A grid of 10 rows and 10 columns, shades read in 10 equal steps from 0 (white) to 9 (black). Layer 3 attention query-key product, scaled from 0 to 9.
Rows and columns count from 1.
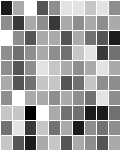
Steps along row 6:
up down down same up down down up same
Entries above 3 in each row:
4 6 6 7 4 6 5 6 7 5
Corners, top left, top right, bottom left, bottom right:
8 4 2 3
